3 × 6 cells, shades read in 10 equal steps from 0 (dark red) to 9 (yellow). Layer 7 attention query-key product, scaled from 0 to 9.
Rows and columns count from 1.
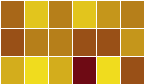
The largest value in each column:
7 9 7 8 9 6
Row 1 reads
4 8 5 8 6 5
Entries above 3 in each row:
6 3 4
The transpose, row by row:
4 3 7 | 8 5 9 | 5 5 7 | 8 3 0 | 6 3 9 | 5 6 3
